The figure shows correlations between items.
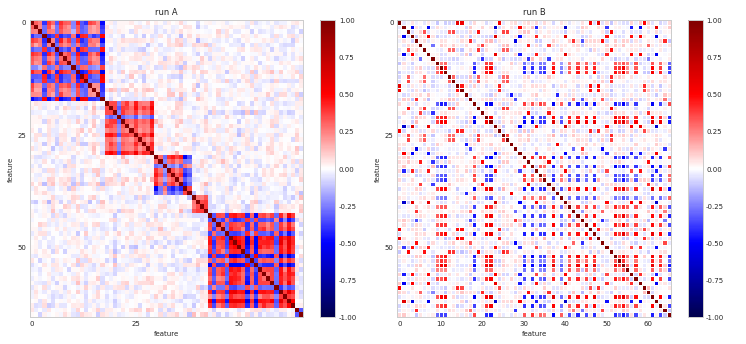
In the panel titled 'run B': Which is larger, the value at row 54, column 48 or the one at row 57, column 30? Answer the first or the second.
the first
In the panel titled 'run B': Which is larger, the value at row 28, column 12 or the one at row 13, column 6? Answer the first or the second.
the second
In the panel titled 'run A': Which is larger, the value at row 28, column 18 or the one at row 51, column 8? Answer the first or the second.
the first
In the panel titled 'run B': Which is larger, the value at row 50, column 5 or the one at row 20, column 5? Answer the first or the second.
the second
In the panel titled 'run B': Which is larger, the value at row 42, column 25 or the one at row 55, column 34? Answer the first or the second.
the first
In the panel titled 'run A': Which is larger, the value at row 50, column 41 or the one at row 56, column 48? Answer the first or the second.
the second
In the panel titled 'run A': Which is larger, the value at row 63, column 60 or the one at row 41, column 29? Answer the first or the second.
the first
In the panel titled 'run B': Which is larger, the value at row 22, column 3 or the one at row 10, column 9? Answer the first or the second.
the second
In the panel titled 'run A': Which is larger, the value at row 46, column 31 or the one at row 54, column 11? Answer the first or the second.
the first
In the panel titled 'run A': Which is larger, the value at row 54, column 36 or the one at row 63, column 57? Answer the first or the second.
the second
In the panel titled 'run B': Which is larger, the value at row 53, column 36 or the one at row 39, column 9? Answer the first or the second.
the first
